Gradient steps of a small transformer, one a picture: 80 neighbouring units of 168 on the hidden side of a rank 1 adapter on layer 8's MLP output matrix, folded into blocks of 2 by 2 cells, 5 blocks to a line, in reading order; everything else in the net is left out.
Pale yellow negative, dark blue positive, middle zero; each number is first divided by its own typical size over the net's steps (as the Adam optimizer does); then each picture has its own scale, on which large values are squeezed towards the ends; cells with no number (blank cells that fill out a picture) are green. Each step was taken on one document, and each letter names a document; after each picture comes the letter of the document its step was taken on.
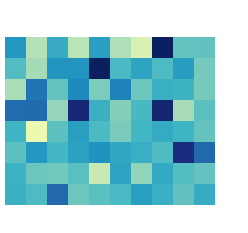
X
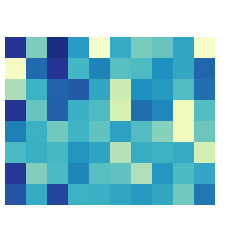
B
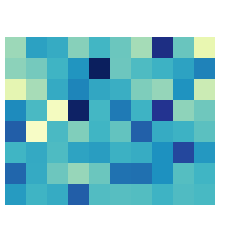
X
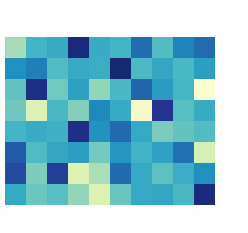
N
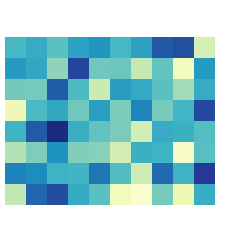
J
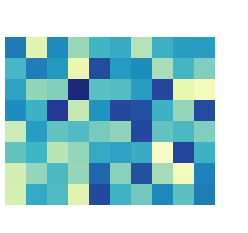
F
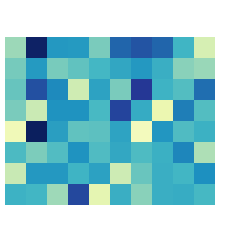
X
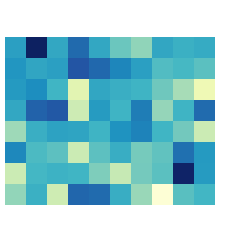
F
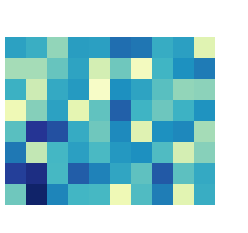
J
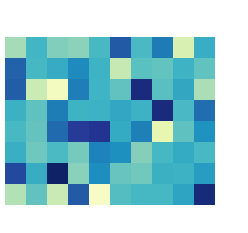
N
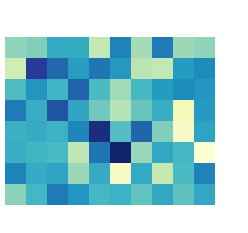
B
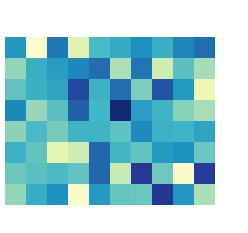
F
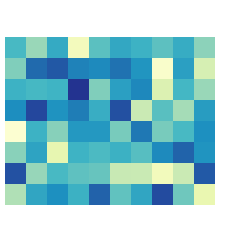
F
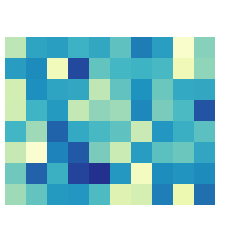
J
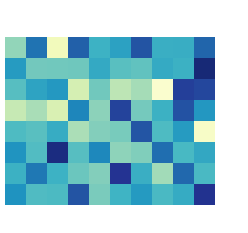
F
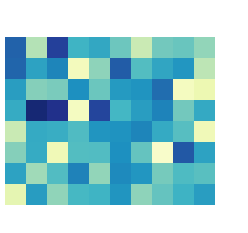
F
